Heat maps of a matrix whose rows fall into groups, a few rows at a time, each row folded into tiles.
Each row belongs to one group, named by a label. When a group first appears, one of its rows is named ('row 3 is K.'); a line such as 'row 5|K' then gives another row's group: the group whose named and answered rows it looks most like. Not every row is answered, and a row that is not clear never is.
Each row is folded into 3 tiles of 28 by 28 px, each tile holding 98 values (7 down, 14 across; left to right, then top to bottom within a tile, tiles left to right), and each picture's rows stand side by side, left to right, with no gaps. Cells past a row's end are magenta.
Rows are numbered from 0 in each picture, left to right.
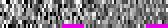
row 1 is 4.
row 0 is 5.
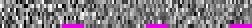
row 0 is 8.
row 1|4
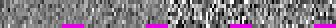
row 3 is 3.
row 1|8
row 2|5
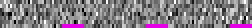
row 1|5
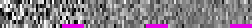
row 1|5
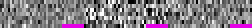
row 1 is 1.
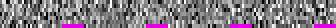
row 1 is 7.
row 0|5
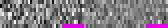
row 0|4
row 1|4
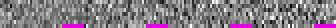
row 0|4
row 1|7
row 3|3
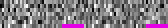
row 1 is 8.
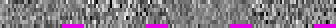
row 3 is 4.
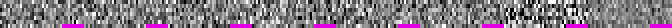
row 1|4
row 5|3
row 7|1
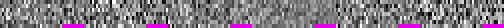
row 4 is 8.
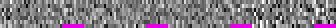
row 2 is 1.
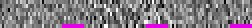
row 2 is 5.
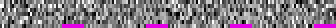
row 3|1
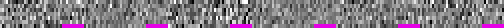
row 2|3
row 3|8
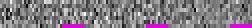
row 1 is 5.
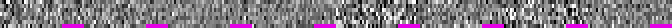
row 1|3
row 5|7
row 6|1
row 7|8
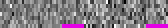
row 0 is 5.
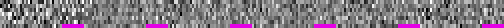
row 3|8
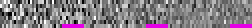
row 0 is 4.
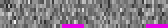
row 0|4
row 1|3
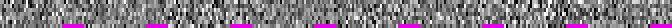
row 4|3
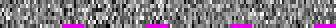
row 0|1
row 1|3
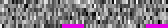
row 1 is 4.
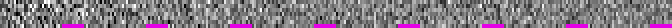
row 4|5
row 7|8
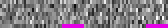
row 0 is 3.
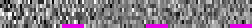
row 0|4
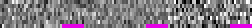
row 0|7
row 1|4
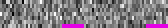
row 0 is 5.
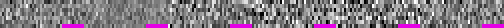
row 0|1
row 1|5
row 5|5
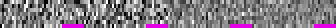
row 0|7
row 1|5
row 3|7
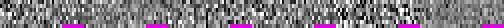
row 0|4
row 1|7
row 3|4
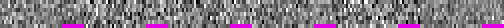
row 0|3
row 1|5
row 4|7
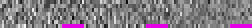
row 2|5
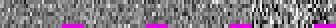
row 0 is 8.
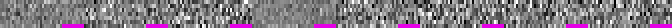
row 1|1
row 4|7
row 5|4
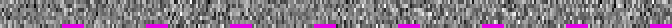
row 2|5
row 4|1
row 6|4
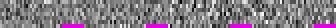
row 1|3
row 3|4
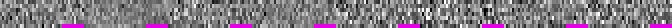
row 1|3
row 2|1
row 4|4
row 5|1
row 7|4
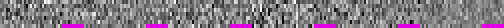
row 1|4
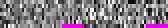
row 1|1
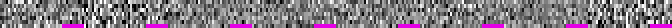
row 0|7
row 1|8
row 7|5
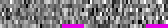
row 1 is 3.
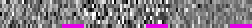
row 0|5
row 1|4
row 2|8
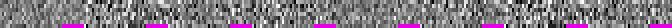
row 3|8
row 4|3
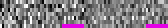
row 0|8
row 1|3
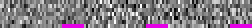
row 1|8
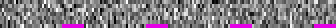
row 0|1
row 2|1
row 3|5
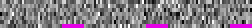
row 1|3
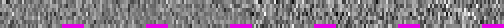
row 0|5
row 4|5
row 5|8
